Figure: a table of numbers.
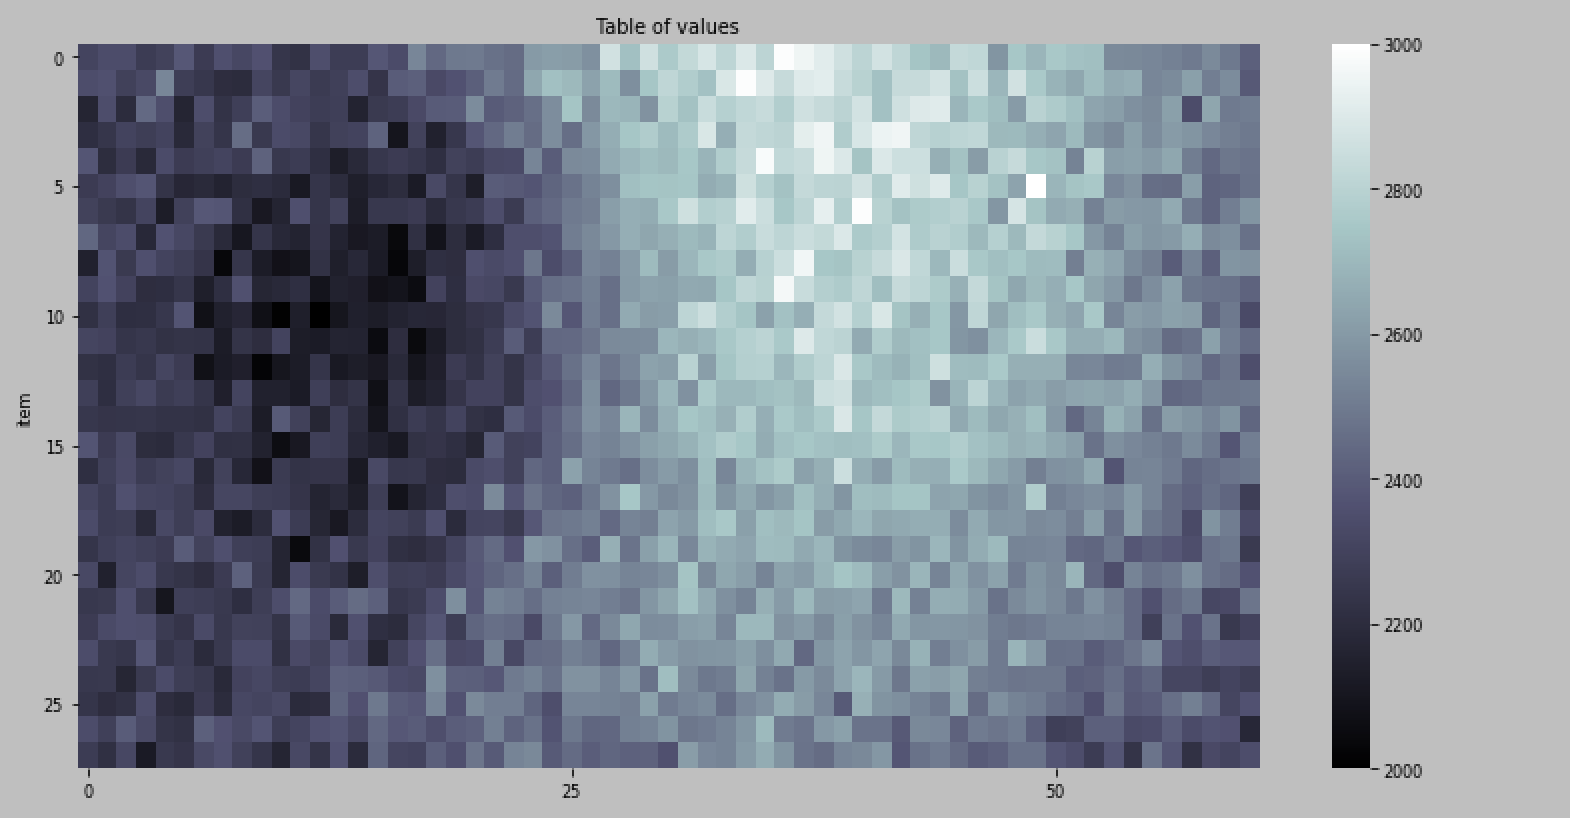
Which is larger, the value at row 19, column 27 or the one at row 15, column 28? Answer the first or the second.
the first
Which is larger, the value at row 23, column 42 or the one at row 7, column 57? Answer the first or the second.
the second
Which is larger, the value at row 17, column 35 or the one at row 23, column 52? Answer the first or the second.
the first
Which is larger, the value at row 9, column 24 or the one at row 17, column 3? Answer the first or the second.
the first
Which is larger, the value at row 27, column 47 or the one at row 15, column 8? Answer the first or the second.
the first
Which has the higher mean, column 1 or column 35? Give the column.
35
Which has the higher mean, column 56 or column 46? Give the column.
46
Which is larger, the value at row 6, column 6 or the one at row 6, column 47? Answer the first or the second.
the second
